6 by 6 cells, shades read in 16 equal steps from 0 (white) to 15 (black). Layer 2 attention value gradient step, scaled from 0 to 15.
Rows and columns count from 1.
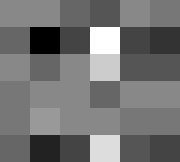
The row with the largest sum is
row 2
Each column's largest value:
9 15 11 10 11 12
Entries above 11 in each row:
0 2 0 0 0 1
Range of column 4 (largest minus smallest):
10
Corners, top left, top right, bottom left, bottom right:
7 8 9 11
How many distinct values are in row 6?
5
